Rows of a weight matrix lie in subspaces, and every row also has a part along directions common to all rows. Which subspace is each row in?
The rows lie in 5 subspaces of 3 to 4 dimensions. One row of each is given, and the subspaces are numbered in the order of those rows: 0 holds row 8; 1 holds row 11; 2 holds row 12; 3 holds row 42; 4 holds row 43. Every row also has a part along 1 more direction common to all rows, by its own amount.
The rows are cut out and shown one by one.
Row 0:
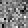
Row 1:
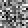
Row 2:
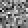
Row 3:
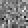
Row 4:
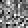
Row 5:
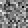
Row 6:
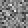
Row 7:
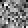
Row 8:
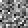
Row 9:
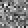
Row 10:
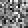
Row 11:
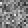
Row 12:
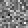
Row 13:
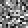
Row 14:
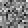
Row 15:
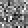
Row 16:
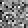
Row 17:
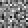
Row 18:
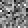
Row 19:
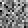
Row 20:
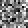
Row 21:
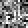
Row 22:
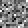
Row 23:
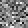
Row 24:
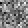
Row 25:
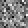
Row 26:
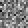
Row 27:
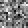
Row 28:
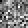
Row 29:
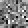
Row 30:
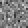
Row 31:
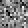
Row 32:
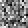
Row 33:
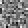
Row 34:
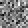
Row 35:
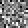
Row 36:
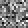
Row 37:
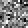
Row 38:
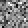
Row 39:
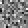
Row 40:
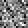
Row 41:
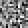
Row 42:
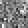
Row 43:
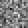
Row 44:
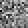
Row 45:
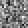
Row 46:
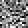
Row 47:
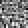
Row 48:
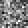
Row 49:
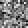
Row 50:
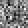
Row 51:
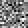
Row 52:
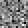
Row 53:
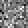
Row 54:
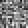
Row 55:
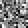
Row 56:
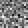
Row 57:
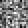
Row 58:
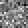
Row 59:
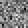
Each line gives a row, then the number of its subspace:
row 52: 2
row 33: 4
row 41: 4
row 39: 4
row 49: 1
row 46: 2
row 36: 2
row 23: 2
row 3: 3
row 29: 3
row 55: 3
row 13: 2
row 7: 3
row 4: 0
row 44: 0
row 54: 4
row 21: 1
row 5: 1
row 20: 0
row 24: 1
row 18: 0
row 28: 0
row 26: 1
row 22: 0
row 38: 1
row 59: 3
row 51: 2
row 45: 3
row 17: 4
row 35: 4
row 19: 0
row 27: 1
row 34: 1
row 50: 3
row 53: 1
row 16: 0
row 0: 3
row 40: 2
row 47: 4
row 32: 2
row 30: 4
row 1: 2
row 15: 3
